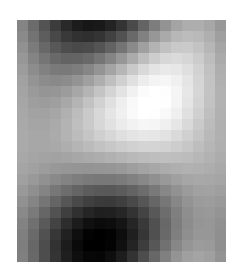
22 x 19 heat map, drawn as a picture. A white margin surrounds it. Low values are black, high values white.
Overall the values sit about 60% of the way up the scale. The middle left is the smoothest part. Values change most from cell to cell in the top middle. There are no regular stripes.
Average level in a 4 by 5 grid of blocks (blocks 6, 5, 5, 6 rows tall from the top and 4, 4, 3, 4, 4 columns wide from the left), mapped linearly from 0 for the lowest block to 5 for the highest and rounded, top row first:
2 1 2 4 4 | 3 4 5 5 4 | 3 3 3 3 3 | 2 0 0 2 3
